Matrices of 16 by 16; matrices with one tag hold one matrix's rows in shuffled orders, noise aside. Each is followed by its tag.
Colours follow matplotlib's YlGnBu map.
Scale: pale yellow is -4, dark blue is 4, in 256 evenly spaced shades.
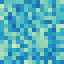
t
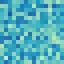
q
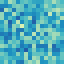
q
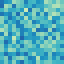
q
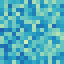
q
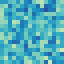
t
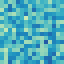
t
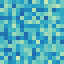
q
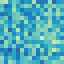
q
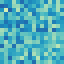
q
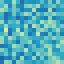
q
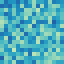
q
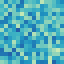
q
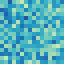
q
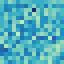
q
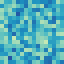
t
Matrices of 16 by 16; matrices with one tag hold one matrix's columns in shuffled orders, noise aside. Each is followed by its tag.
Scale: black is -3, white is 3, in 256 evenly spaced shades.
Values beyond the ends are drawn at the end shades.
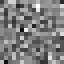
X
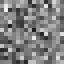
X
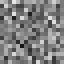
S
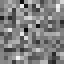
X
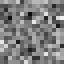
S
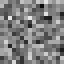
S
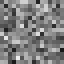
X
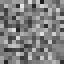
X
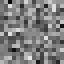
X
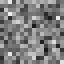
S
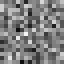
X
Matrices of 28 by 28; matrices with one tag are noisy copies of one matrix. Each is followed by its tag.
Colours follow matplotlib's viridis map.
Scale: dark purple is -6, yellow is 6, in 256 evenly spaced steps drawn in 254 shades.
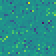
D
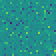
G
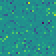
D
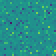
G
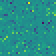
D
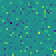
G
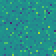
G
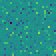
G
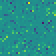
D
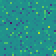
G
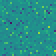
G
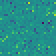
D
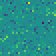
D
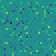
G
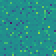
G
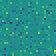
G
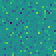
G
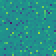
G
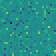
G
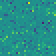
D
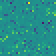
D
